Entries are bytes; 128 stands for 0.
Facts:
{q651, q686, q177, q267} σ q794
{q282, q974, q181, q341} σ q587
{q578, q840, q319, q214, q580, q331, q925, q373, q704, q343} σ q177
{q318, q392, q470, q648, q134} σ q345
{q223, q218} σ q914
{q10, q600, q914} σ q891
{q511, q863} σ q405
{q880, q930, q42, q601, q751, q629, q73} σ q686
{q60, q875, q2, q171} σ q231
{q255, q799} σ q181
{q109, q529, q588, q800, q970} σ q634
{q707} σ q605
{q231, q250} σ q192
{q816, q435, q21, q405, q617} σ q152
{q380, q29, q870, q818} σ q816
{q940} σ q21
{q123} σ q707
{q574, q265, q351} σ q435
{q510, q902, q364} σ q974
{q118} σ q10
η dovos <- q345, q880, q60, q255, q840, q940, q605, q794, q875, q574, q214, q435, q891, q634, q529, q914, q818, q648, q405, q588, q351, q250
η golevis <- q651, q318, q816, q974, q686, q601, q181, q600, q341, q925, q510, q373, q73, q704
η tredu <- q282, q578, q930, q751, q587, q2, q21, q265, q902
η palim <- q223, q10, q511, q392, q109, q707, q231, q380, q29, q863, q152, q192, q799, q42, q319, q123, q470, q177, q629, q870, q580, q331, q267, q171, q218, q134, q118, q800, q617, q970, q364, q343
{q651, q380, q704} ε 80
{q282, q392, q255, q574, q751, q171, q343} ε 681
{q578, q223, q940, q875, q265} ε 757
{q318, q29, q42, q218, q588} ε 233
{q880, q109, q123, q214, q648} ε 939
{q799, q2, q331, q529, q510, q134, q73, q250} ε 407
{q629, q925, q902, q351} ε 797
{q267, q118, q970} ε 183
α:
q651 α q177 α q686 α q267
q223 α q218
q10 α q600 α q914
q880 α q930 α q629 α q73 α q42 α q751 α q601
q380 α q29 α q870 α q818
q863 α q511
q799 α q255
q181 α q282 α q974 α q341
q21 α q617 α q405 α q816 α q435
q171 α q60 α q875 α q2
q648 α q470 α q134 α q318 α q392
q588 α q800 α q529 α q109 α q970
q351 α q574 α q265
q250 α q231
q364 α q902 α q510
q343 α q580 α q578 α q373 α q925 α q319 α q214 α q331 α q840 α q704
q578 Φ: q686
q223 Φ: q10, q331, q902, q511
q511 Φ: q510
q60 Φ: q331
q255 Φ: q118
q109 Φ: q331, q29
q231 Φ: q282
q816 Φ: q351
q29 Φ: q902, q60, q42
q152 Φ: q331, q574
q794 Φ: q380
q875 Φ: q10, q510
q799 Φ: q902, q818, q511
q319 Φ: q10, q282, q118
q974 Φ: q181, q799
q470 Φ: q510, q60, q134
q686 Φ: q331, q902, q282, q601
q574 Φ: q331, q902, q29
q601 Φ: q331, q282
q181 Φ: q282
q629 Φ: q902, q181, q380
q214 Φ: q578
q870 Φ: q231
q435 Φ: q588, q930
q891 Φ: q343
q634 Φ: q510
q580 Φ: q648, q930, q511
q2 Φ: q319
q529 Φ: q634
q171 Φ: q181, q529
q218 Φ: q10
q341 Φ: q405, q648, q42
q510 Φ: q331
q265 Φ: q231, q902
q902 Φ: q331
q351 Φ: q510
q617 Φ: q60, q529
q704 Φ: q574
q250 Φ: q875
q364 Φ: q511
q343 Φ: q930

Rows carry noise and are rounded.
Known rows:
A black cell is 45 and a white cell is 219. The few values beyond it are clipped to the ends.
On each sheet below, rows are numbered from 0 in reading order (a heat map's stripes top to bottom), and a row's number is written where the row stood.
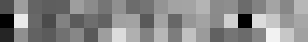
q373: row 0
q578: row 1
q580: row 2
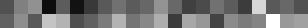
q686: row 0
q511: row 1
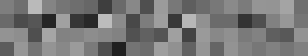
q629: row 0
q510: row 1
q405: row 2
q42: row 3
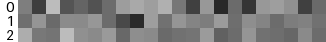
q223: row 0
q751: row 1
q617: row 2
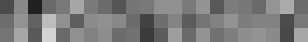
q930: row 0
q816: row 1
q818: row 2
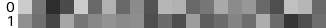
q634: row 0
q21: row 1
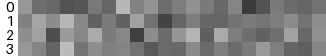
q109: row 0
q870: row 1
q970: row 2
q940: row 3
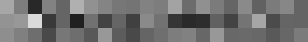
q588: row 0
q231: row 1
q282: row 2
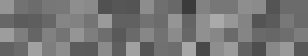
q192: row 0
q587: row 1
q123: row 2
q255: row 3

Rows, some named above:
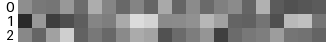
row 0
q648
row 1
q343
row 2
q29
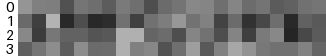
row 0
q282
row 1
q601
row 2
q152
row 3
q341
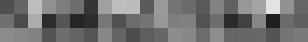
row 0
q799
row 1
q601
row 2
q282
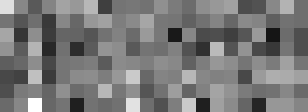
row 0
q529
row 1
q891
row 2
q60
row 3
q181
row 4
q794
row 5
q704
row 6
q341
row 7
q319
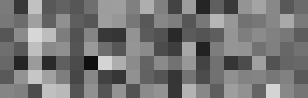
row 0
q223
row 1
q974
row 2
q2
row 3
q218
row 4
q902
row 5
q2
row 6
q351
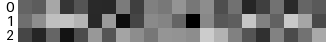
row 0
q601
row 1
q875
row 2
q331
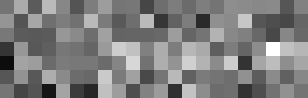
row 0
q816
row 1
q10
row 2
q587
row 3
q580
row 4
q214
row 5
q435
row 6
q510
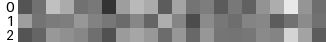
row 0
q799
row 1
q470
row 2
q364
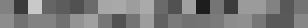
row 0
q223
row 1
q118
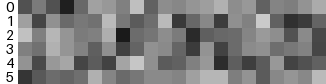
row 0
q177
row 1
q10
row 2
q171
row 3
q250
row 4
q574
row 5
q840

